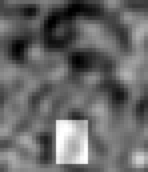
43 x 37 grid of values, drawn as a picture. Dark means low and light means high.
Average level on the scale: 40%. Roughest part: bottom middle. Grain: blotchy. Ninth with the highest average: bottom middle. Odd patch: higher, in the bottom middle. Ninth with the lowest average: top middle.
